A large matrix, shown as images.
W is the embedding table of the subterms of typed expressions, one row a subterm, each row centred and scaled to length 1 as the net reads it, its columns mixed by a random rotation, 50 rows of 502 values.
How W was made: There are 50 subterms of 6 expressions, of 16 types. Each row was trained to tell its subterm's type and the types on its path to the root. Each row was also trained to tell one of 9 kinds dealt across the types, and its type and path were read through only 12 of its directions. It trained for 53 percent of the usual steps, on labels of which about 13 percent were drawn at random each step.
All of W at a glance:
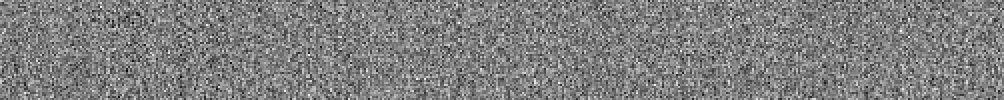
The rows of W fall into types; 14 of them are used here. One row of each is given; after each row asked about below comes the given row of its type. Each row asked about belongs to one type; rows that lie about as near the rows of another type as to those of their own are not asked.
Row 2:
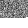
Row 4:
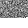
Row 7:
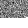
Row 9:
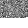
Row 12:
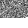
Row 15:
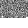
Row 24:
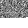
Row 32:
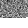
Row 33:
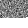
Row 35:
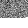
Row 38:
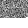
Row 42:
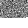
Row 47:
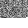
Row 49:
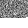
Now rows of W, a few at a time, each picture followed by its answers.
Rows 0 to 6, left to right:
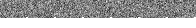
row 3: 24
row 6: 7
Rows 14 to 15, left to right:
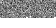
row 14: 4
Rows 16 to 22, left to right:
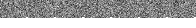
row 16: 49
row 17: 47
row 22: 35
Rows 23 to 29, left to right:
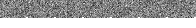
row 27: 7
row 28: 35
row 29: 47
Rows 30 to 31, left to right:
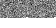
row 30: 47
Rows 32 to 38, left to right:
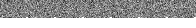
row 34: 35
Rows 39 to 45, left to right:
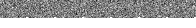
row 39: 4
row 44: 32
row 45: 32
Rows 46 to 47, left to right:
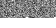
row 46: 7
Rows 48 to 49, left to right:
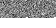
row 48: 12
